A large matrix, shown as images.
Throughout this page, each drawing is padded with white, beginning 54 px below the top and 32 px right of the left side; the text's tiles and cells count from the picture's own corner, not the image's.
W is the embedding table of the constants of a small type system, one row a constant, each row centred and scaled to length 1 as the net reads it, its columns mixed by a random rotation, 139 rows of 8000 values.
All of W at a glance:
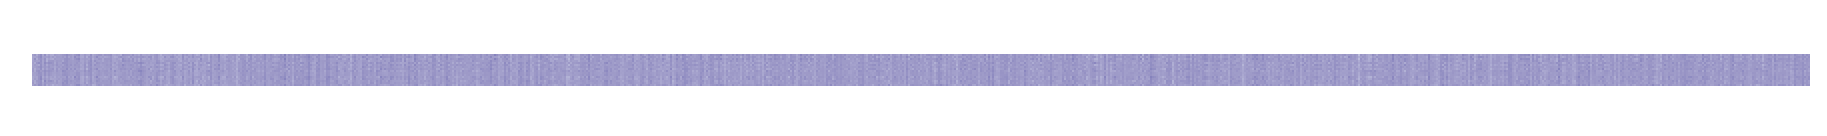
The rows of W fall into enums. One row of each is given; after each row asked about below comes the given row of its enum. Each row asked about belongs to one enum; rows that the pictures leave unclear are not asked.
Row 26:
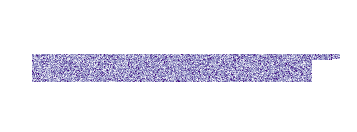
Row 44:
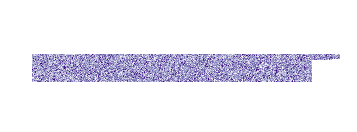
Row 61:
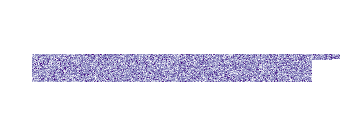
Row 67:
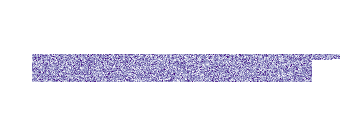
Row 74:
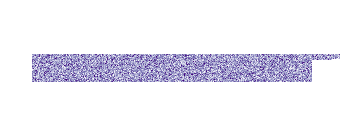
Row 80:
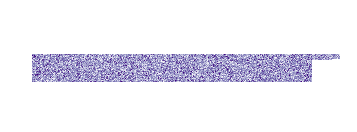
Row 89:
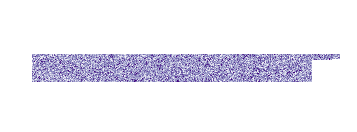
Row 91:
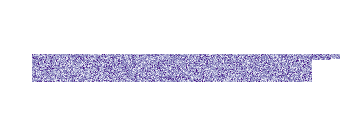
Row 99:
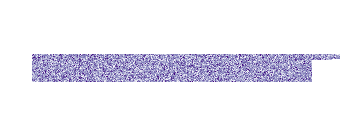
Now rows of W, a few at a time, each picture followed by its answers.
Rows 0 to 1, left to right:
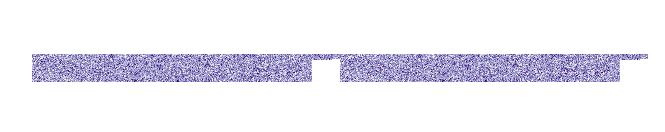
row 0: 89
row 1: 89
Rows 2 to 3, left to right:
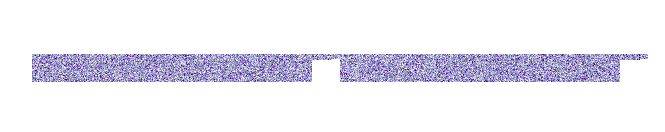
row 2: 74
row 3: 26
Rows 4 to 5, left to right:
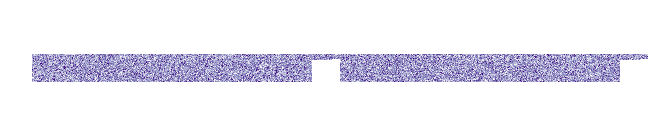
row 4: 44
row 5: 67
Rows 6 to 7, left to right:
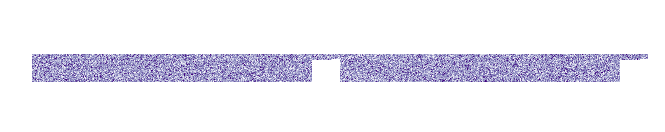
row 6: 74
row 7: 89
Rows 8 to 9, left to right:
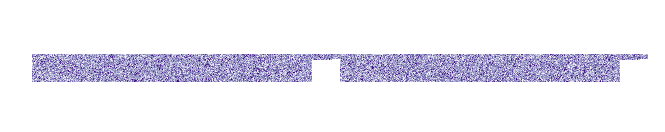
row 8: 89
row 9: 44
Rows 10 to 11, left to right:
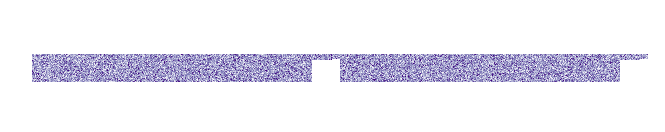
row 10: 26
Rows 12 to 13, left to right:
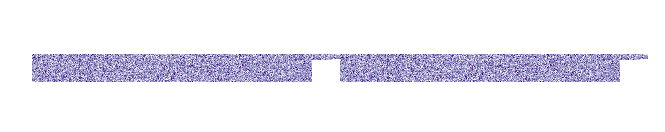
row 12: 99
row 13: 99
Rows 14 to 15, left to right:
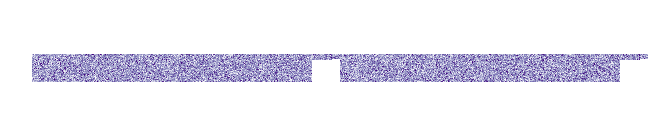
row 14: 61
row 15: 26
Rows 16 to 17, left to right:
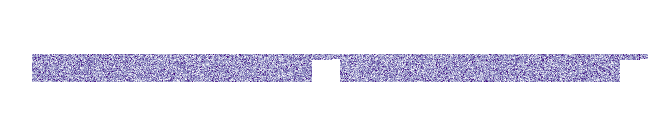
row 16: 67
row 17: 26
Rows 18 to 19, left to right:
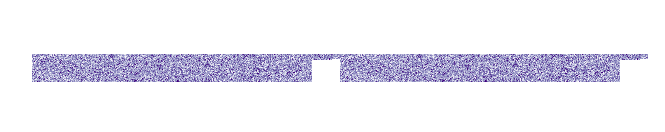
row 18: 89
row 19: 89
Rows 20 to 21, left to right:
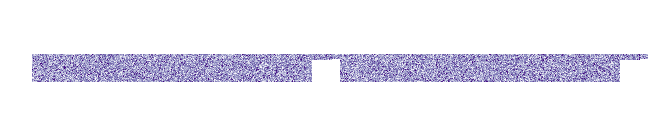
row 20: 44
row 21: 26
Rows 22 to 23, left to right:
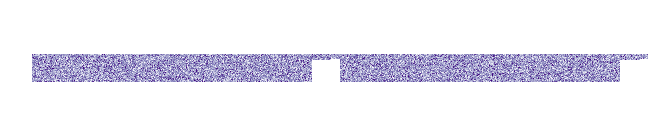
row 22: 91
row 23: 74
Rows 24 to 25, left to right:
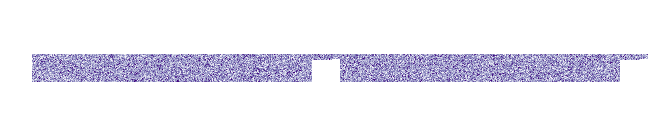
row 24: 89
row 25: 74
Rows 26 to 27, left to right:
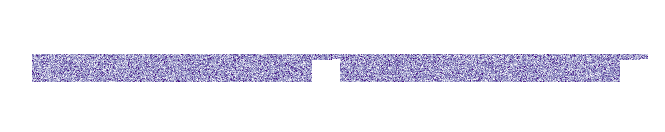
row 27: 67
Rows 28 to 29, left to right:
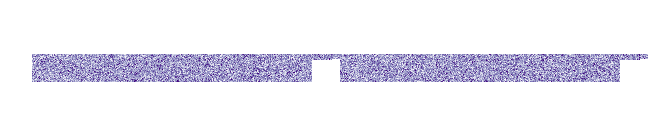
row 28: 89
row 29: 26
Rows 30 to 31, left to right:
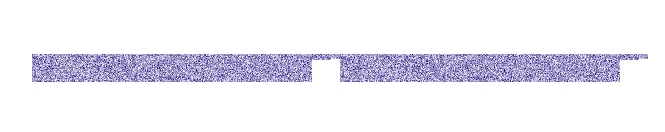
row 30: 91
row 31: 91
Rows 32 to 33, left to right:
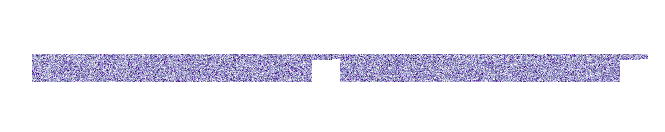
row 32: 26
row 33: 67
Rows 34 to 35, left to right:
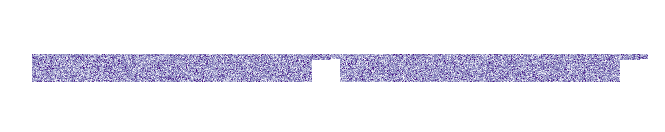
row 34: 91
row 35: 61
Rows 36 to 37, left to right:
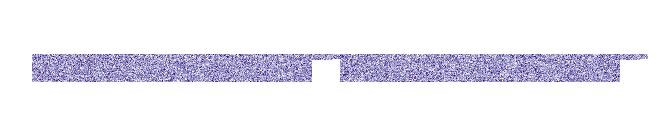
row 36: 67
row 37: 80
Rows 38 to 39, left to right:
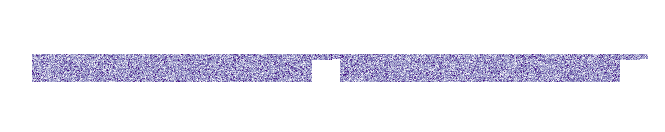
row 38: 26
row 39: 80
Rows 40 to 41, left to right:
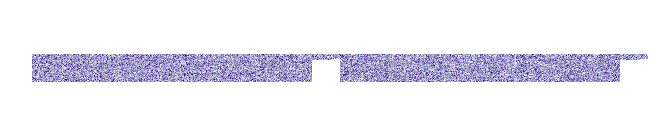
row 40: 74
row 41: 80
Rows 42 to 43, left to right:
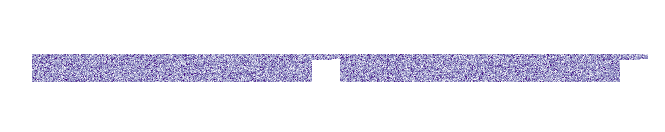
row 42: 74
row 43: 99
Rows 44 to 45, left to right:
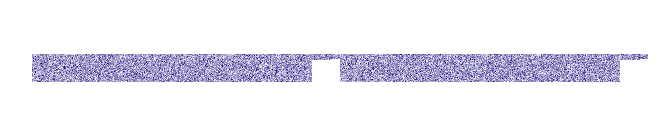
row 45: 61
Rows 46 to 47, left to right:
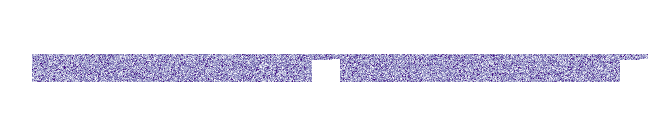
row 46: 44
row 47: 74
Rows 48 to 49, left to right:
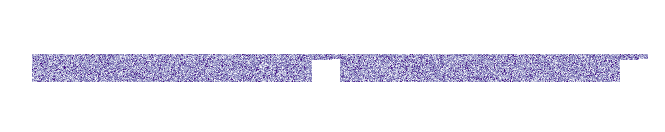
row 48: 44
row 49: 91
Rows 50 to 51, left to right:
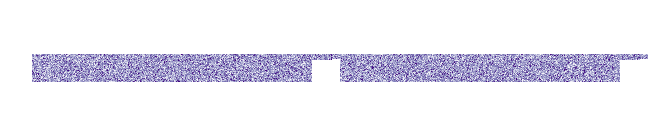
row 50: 26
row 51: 44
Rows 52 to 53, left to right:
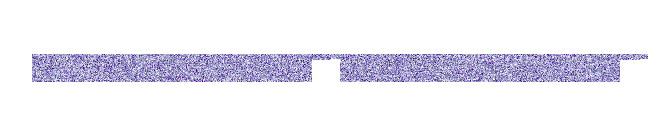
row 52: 91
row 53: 67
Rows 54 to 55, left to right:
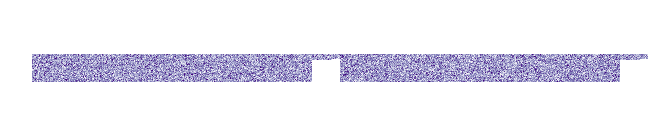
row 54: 74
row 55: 80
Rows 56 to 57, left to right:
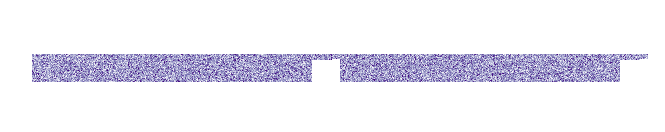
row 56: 26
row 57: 74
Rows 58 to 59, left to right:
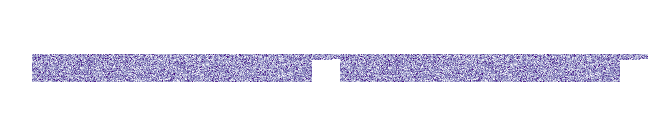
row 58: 67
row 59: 67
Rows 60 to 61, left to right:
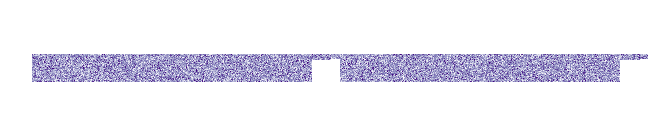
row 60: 91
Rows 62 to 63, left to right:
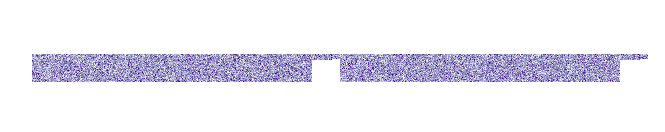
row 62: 26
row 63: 61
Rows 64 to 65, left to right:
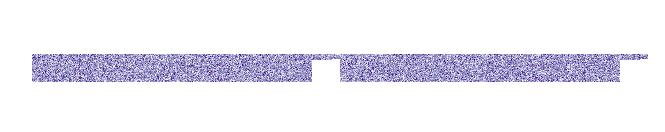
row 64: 99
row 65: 61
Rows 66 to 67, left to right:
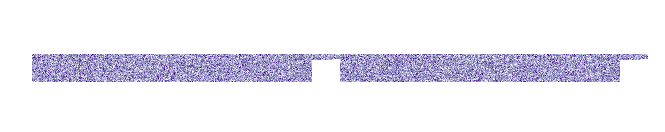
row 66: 99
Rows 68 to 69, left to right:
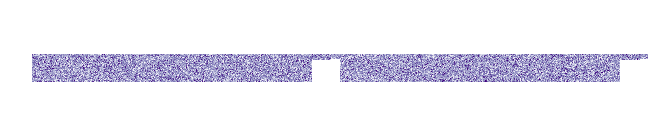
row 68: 91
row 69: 89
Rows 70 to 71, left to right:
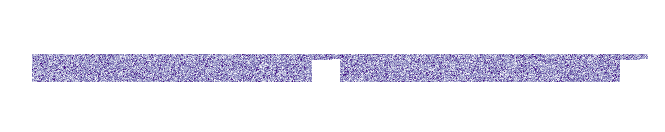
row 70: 44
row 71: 80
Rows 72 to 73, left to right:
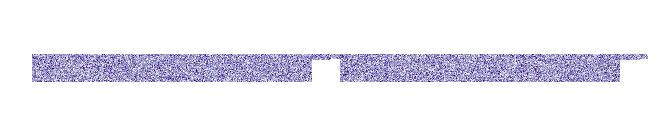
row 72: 91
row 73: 80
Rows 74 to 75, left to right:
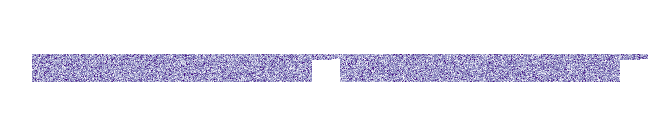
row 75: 61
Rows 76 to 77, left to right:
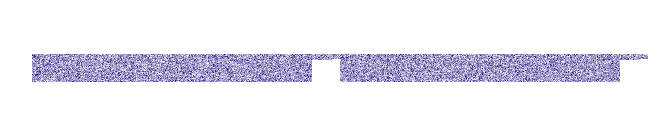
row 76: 80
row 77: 99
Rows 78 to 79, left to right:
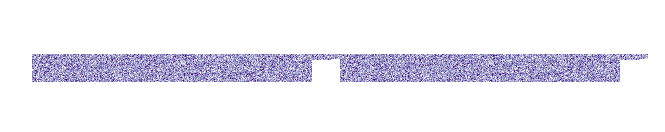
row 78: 74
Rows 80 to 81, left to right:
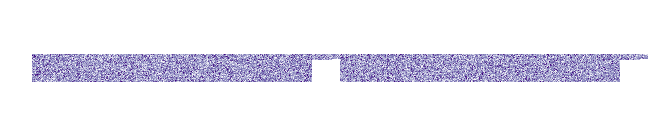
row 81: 99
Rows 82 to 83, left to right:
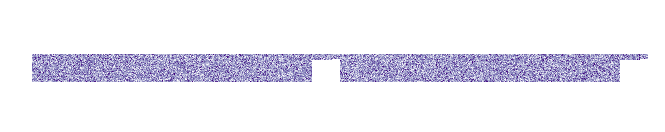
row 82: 67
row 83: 26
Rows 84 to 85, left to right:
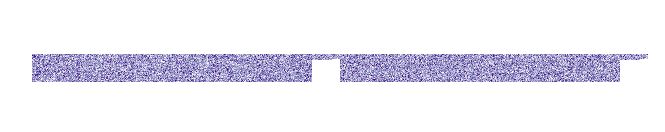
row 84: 80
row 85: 74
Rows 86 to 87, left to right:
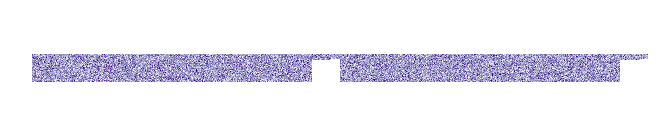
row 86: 91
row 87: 74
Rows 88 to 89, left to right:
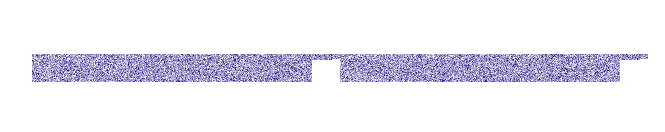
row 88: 26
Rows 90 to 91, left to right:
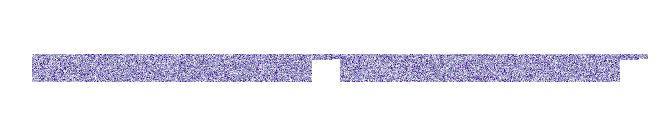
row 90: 61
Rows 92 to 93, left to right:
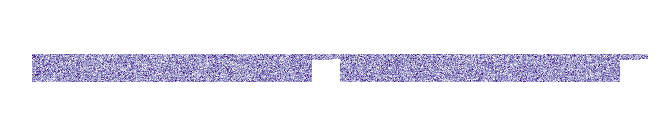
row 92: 80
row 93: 67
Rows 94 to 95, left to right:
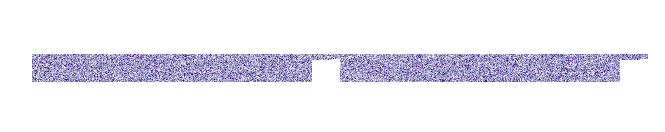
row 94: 74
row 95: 89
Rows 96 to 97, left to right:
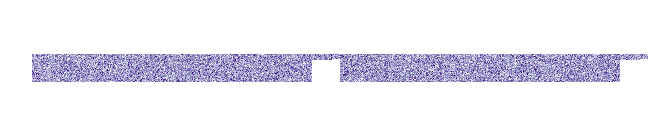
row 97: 80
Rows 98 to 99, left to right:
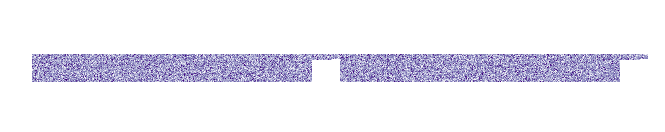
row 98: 74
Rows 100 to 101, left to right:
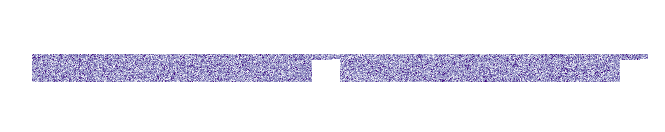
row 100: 99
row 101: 89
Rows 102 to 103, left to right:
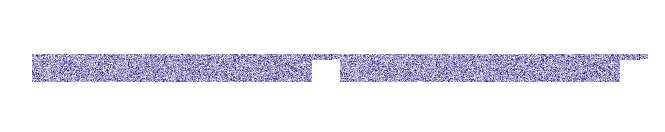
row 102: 26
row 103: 26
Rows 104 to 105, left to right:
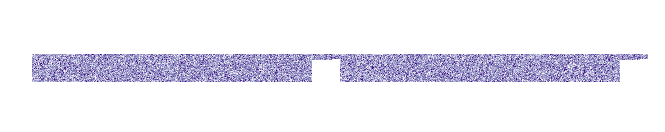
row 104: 61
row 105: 44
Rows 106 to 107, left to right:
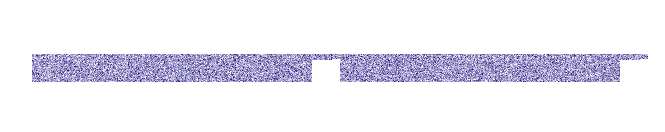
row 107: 67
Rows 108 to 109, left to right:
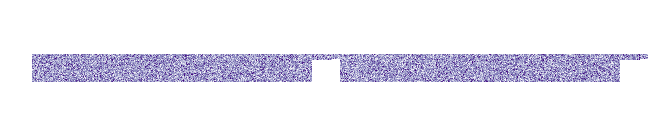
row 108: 74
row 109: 26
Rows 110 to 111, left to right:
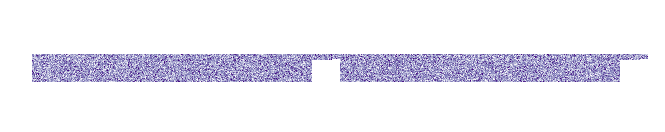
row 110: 26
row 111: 67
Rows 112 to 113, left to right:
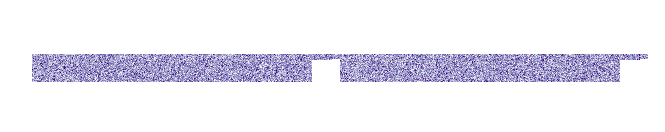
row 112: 44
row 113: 26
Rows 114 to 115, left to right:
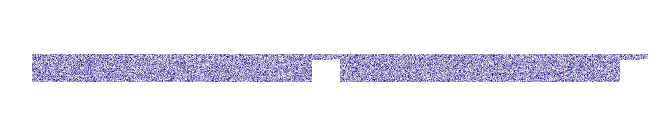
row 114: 67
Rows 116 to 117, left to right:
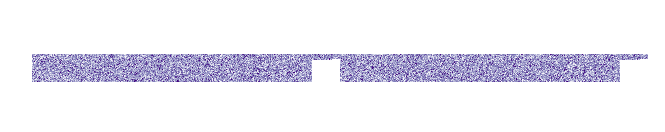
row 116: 89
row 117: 44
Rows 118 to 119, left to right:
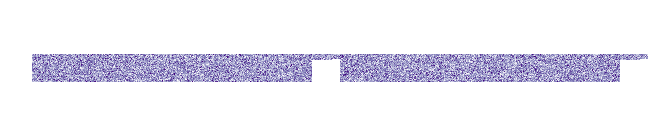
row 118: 67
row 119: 80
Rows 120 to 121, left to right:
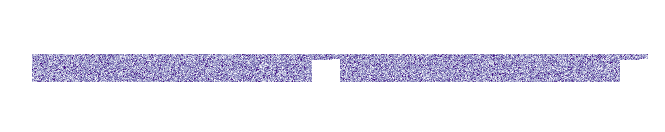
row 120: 44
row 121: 74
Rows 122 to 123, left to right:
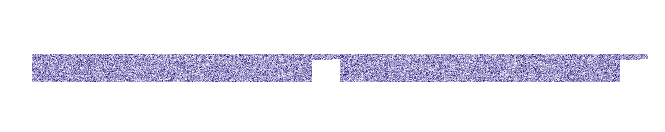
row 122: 67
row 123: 80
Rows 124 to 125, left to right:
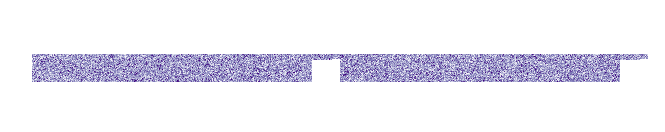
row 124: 89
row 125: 80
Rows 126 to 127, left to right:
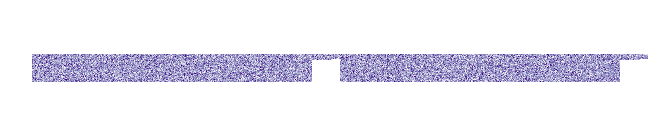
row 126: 74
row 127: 99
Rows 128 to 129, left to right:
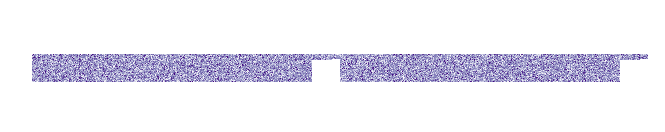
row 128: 99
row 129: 61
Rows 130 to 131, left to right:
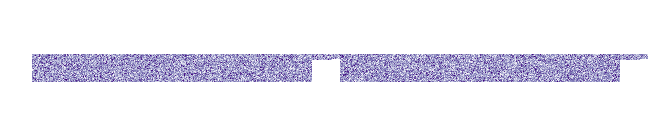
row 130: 74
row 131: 80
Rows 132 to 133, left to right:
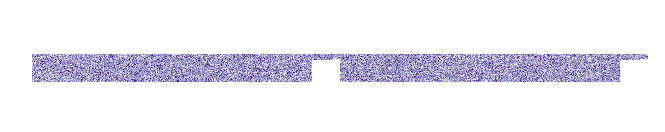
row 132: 89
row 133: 67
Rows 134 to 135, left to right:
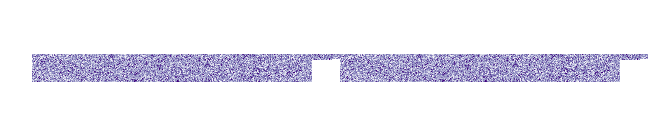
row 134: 89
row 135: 89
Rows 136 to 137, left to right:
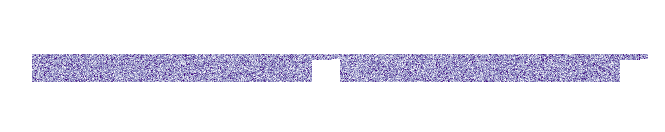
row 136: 74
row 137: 26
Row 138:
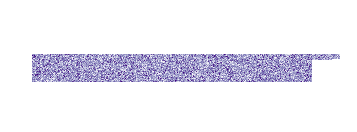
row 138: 80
